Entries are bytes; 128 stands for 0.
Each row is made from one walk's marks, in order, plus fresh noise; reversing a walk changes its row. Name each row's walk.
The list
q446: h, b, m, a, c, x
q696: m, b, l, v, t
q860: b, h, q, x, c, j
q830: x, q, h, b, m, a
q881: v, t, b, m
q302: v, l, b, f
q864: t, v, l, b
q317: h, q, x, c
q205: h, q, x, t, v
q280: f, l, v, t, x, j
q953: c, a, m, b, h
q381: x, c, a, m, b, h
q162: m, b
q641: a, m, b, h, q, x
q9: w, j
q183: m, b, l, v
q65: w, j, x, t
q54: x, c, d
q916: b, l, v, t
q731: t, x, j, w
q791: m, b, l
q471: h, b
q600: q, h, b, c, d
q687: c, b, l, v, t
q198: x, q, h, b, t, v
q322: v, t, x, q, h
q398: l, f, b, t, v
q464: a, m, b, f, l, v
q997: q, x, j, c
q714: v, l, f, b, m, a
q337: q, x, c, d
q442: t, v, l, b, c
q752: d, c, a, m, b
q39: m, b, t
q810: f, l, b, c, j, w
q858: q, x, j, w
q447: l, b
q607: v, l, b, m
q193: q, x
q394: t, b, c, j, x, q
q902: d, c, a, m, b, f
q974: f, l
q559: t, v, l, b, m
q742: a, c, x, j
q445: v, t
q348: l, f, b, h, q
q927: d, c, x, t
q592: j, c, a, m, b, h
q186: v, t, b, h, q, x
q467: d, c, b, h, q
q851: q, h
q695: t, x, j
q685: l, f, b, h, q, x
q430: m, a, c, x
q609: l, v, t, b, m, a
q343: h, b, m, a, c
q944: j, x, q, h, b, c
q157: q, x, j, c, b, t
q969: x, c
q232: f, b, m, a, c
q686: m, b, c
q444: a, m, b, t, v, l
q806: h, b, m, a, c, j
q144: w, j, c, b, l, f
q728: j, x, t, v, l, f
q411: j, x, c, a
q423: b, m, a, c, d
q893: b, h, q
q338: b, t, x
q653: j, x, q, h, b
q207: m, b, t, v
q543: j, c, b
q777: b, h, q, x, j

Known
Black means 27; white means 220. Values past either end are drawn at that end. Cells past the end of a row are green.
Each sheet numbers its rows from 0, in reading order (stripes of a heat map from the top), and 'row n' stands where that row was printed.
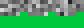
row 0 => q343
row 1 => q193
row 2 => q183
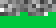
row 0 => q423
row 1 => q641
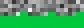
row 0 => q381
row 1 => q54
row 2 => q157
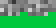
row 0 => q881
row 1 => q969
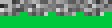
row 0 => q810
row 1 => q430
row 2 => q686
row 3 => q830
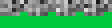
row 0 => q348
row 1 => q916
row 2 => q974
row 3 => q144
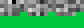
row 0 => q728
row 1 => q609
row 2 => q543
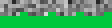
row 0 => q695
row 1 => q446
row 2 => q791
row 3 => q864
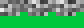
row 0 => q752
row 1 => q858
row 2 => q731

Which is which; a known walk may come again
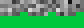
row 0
q687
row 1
q343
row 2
q464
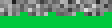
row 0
q559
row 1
q162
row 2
q186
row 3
q714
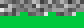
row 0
q232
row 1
q641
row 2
q381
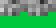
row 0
q445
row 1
q916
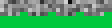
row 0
q39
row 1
q444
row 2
q280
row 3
q969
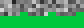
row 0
q607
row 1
q830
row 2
q442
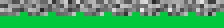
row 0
q543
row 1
q467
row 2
q685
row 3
q317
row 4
q411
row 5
q9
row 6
q337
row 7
q731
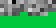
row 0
q728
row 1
q600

